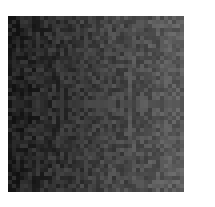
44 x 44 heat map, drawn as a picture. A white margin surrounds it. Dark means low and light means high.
There are no regular stripes. No single row or column stands out from its neighbours. The field climbs toward the right. It is mirror symmetric from top to bottom. The grain is fine, like static.
